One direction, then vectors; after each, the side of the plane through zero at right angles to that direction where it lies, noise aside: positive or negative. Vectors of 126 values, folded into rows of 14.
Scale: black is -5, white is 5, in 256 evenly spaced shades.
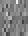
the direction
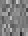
positive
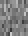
positive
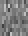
positive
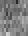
negative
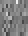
positive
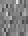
positive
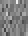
positive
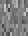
positive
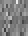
positive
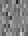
negative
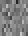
negative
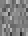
positive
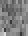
positive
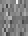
positive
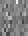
positive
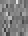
positive
